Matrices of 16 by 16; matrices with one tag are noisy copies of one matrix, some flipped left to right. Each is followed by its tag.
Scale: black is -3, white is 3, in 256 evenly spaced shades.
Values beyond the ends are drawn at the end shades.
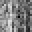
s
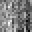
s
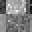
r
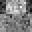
r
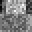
r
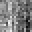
s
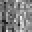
s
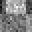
r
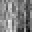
s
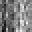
s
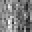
s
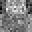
r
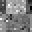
r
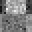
r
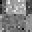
r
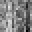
s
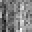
s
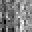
s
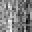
s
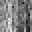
s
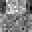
r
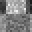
r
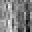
s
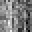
s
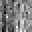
s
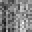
s
